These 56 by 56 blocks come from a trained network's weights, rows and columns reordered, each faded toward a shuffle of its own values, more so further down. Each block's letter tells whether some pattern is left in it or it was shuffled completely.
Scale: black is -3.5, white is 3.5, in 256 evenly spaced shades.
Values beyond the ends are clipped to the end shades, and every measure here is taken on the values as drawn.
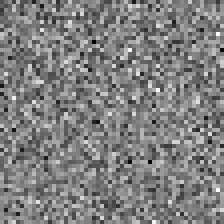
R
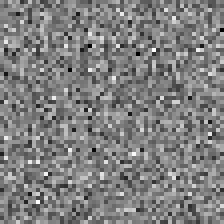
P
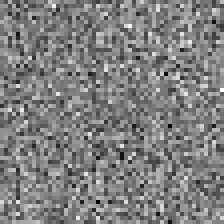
P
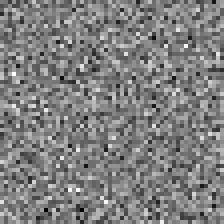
R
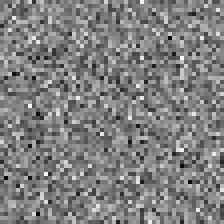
R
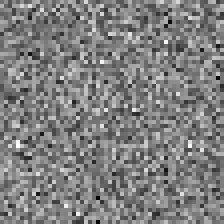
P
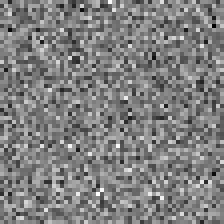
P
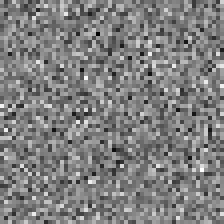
R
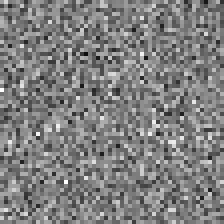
P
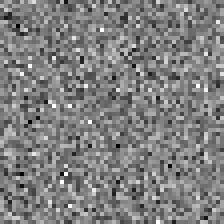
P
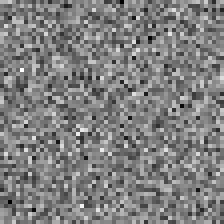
R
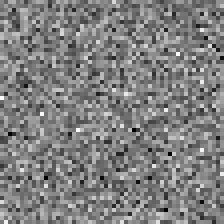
P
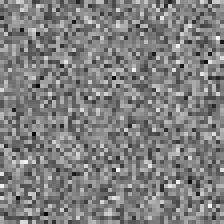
R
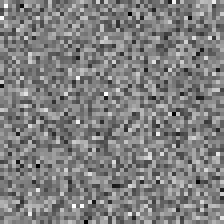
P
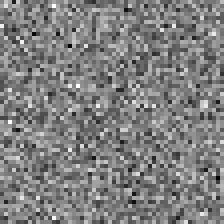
R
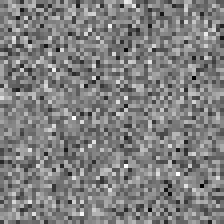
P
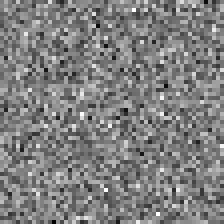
P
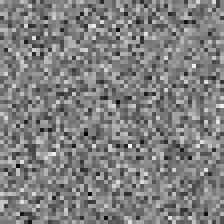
R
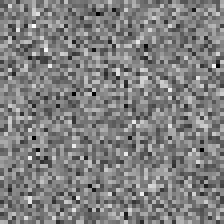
P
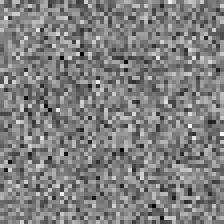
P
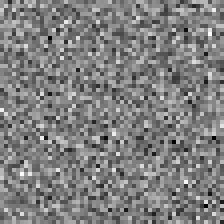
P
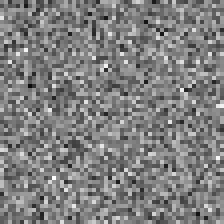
R
